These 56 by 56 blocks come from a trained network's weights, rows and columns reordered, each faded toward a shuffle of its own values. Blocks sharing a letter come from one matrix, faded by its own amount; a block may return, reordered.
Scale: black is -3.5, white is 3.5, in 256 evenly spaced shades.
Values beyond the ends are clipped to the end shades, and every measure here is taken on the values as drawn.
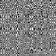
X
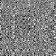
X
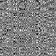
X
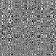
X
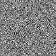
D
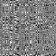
X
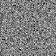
D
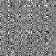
X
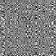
X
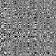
X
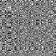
X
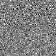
D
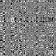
X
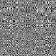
X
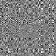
X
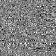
D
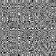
X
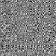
X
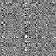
X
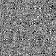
D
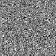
D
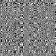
X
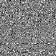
D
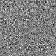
D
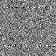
D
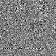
D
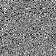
D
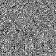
D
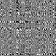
X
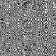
X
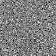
D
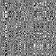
X
